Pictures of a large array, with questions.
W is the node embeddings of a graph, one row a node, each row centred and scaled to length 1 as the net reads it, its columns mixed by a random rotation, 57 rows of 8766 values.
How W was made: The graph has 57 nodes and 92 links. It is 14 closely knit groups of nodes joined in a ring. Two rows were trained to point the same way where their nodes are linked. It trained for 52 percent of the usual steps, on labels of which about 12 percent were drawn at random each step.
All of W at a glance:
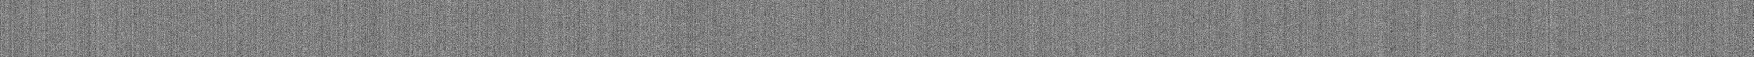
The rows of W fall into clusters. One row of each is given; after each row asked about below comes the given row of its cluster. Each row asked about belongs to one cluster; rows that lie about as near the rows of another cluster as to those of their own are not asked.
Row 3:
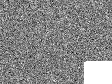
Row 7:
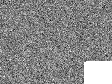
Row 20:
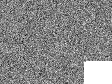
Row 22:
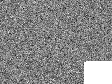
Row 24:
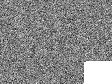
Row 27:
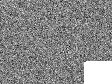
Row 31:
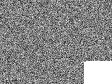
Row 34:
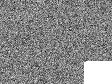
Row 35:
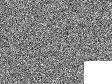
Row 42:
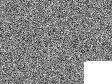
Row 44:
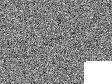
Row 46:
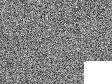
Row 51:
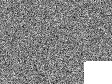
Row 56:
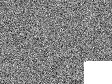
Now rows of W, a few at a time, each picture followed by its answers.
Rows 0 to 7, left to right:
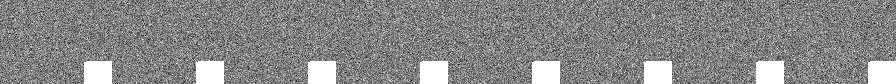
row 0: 22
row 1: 56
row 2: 24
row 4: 24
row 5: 20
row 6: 42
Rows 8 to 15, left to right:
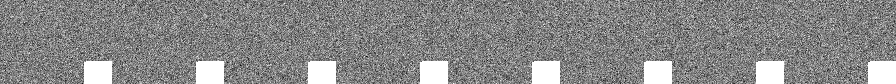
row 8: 22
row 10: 20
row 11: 51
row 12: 20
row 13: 51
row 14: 24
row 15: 44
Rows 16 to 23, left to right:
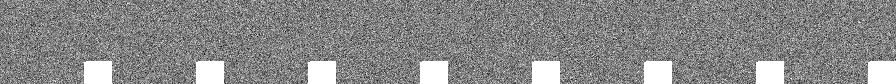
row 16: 35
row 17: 56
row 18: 27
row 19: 34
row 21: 34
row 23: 31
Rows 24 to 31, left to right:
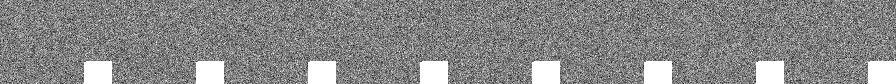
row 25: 3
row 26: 46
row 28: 42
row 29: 46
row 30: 7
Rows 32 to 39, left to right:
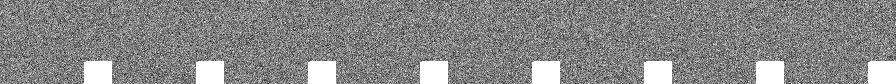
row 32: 44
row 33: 35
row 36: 42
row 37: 20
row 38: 3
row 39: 42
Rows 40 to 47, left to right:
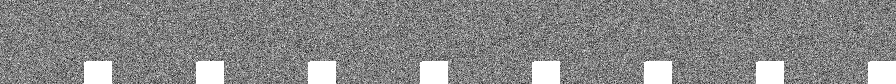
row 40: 7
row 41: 56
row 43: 27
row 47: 34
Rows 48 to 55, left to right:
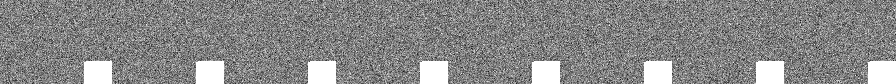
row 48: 31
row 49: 31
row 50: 7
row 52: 27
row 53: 44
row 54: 51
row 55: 35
